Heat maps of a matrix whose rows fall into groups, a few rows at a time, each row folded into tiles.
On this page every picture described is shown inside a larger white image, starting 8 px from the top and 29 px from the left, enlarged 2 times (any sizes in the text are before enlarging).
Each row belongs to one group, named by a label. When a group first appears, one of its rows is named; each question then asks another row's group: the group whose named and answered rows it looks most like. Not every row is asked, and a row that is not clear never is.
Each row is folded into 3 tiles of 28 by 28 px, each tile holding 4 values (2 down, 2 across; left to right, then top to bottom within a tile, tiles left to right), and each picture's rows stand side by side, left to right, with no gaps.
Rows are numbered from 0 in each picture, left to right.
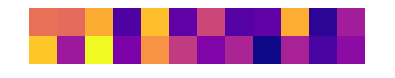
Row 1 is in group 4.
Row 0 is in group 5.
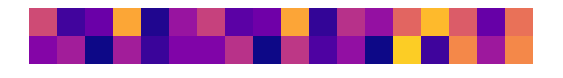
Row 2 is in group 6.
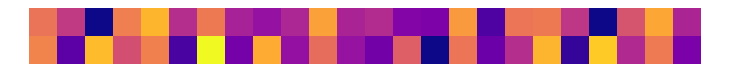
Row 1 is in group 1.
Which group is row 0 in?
1
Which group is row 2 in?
4
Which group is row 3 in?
1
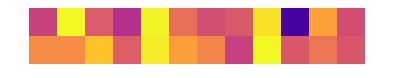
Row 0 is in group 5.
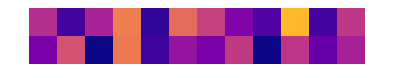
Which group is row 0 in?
4
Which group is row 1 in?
4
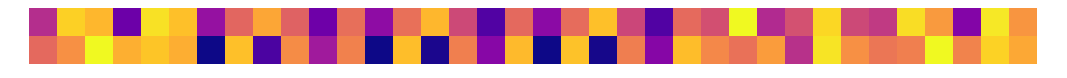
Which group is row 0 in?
5
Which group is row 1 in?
6
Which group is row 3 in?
6
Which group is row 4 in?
5
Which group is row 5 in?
5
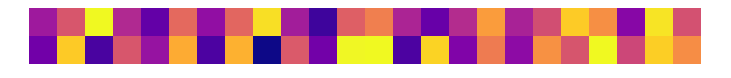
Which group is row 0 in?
6
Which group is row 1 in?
6
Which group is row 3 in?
5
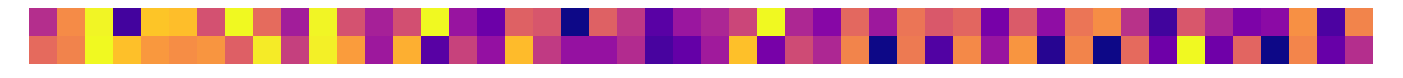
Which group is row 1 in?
5
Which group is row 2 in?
6
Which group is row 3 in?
4
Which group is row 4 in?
6
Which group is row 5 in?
6
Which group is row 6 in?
6
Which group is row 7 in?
4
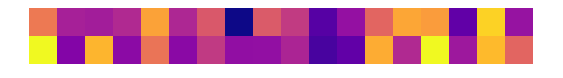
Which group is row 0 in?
1
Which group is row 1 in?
4
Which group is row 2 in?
5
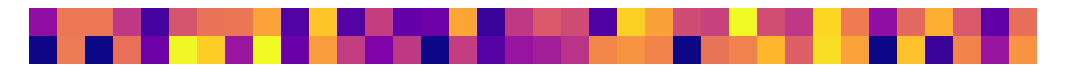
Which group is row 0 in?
6
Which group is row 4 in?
5
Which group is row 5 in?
6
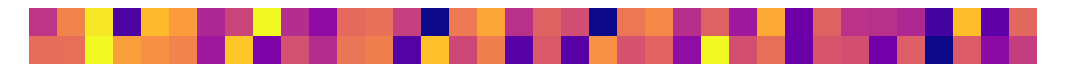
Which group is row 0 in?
5
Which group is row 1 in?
6
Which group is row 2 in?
1
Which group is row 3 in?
1
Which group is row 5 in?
4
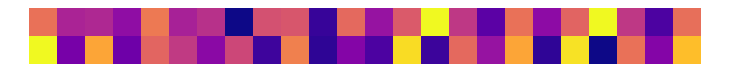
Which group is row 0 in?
1
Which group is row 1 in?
4
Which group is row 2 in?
6
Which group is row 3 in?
6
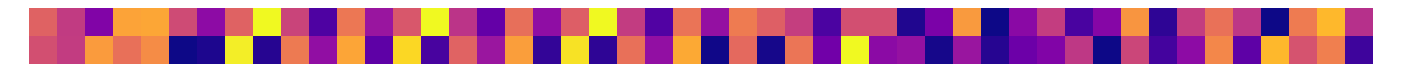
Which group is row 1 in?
6
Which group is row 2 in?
6
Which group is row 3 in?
6
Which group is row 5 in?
4
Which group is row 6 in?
4
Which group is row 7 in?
1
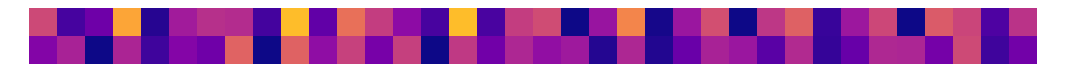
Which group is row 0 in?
4
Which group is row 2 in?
4
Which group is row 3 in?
4
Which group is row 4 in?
4
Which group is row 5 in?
4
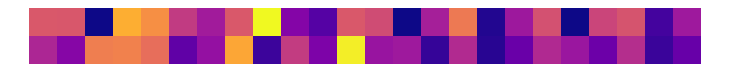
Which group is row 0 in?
1
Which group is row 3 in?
4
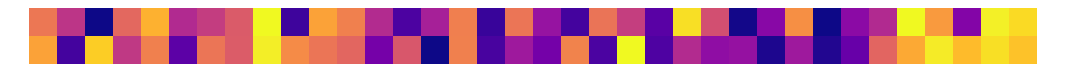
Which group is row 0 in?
1
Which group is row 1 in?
5
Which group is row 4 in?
4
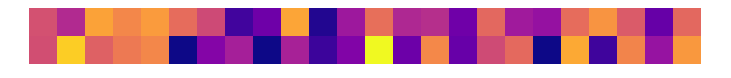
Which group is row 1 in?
4
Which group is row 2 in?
1
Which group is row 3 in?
6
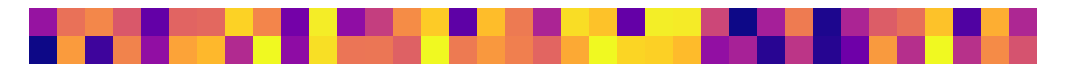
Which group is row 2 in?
5
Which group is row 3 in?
5
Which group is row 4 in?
4
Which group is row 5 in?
5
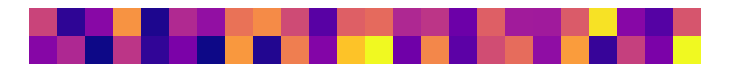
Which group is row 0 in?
4
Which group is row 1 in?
6
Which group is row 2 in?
1
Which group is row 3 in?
6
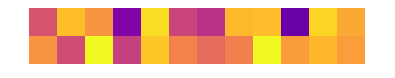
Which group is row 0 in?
5
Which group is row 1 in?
5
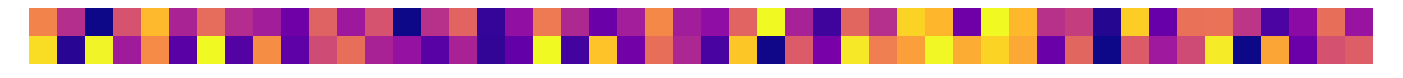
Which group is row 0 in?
1
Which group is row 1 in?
1
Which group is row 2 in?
4
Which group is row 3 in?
1
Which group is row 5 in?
5
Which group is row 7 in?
1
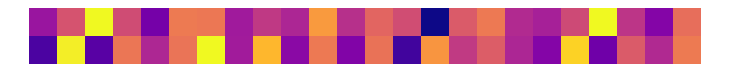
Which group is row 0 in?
6
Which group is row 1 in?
1
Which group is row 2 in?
1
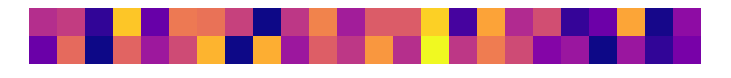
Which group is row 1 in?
1
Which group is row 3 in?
4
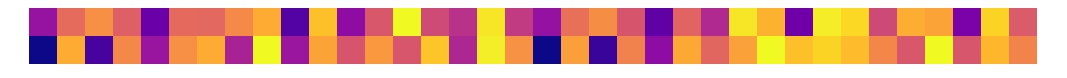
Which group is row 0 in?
6
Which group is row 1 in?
5
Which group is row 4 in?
5
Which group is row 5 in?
5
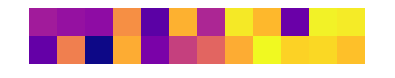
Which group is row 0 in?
4
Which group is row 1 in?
5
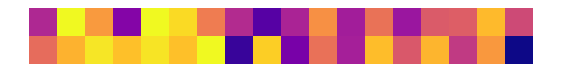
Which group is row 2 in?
1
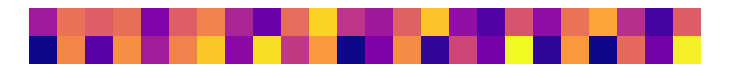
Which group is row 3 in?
6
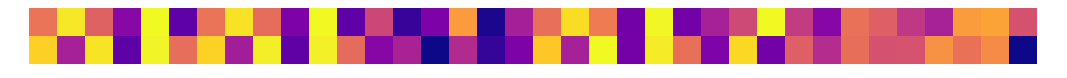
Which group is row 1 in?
5
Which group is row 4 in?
6
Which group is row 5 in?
1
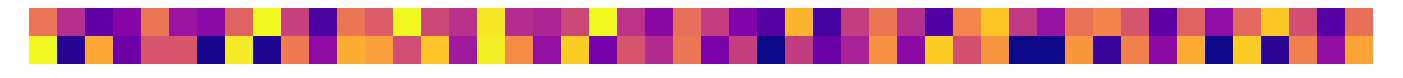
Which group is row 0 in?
1
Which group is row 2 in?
5
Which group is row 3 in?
6
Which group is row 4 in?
4
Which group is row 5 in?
1
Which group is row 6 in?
6
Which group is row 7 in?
6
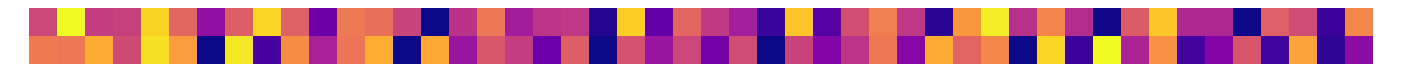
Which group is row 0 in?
5
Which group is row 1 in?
6
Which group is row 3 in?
4
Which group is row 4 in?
4
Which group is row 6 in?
1
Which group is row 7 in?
4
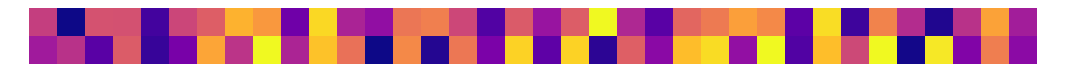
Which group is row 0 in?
4
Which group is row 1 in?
5
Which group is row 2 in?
6
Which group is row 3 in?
6
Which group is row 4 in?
5
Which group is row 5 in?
1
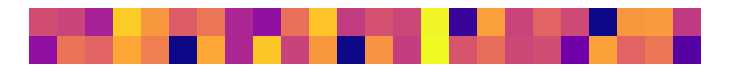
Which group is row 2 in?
5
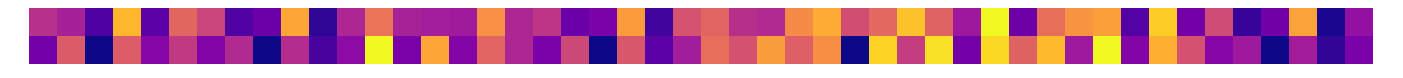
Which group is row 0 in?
4
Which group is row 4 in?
1
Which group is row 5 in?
5
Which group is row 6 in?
5
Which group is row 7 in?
4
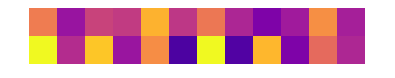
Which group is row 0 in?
1
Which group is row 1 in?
1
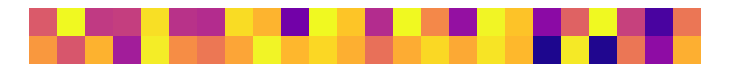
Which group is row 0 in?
5
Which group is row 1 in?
5
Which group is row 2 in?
5
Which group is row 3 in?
6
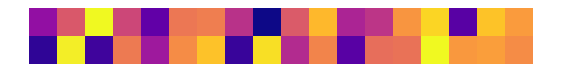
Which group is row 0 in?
6
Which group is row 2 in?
5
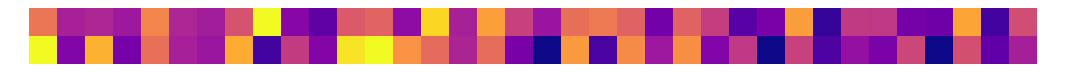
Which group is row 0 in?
1
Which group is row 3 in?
6
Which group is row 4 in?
4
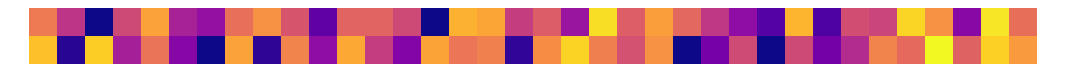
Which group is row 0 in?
1
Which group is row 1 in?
6
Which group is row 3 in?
1
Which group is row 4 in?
4
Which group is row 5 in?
5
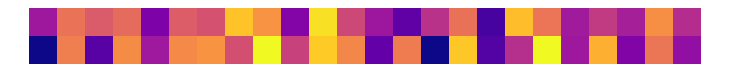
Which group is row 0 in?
6
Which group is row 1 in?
5
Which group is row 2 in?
4
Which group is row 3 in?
1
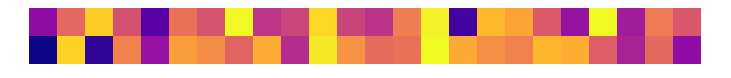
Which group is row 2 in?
5
